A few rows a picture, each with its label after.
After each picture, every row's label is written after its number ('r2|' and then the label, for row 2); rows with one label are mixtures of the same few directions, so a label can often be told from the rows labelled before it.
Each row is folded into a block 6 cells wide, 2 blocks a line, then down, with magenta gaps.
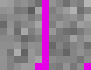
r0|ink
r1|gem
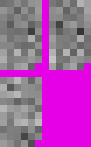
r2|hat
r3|hat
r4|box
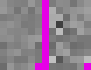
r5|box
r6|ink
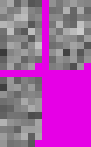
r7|hat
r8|hat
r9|box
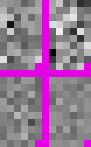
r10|ink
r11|hat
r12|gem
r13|ink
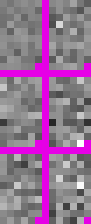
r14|ink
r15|ink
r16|box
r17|box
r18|gem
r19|hat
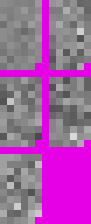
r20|gem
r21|hat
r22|ink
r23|box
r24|ink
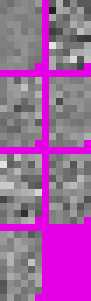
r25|ink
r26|box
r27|gem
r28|ink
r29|box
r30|hat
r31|hat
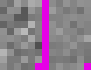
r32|hat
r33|box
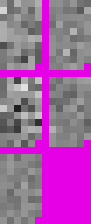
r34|box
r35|ink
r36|gem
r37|hat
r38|gem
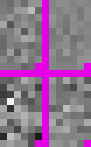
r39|ink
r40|ink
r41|ink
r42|gem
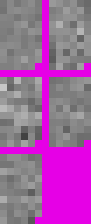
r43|box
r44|hat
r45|box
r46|ink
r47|box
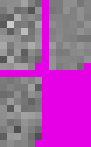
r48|ink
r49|box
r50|ink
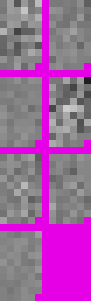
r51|gem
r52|gem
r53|hat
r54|gem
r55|gem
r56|hat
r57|gem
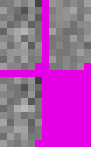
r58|gem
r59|gem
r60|gem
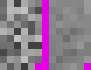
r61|gem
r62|gem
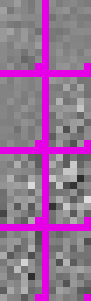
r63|box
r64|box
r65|hat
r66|hat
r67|hat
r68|hat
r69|gem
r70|ink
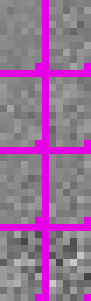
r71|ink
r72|hat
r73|ink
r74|hat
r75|hat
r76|gem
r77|gem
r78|hat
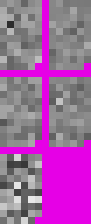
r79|ink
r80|hat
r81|box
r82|ink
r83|gem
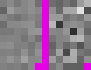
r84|box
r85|ink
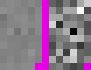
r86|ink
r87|ink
